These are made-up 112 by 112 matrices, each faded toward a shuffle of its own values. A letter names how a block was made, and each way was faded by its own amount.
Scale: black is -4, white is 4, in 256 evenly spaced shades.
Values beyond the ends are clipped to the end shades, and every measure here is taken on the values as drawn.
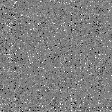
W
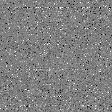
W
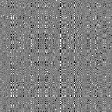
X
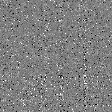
W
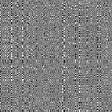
X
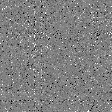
W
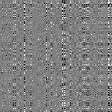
X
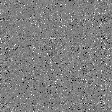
W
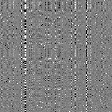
X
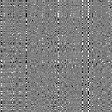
X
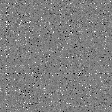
W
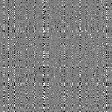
X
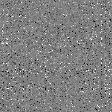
W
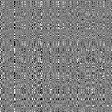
X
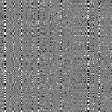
X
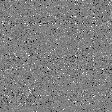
W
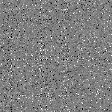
W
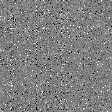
W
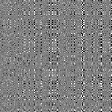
X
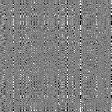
X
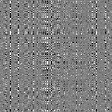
X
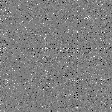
W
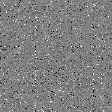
W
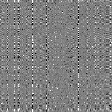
X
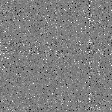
W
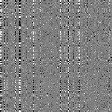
X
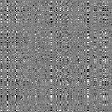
X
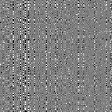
X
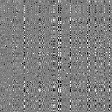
X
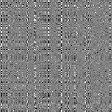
X
